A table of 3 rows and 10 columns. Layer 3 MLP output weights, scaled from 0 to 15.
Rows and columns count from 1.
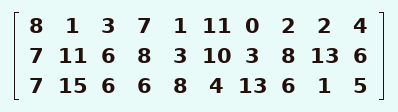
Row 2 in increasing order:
3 3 6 6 7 8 8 10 11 13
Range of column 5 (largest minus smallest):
7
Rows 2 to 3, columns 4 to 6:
8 3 10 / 6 8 4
